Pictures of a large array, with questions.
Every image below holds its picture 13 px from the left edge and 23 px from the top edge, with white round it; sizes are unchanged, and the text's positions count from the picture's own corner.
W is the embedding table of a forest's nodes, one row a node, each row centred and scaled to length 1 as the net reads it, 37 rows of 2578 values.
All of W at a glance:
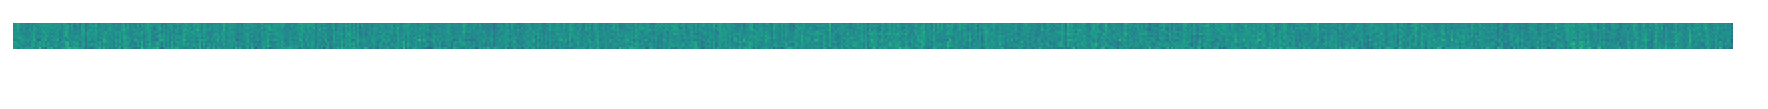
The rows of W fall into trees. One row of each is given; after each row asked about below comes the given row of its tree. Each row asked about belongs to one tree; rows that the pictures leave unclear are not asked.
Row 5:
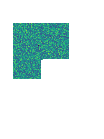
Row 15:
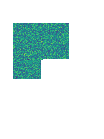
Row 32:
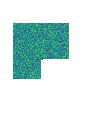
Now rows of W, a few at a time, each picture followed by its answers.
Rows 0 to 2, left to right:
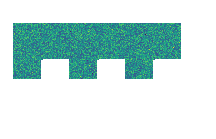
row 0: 5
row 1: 5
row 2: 15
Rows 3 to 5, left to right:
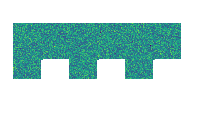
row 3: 5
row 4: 15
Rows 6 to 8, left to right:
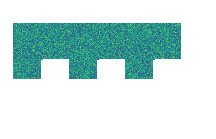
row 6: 5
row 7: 15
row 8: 5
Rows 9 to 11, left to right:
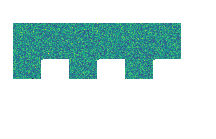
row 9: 5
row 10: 15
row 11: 5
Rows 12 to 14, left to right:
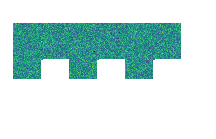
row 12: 15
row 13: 32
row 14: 5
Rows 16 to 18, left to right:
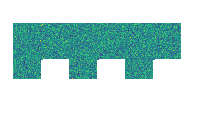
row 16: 5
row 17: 15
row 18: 32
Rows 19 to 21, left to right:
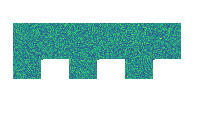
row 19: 5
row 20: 15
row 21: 5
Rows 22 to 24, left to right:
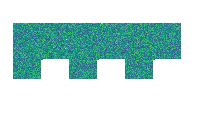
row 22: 32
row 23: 15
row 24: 15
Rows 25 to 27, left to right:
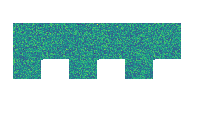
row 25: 15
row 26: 15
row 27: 15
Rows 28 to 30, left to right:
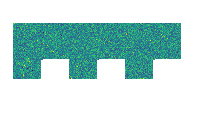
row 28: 32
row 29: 32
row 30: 5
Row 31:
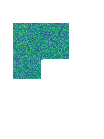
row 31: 5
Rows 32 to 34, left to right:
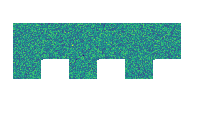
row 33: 32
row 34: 5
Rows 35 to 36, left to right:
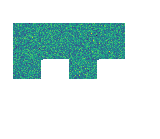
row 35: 15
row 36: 32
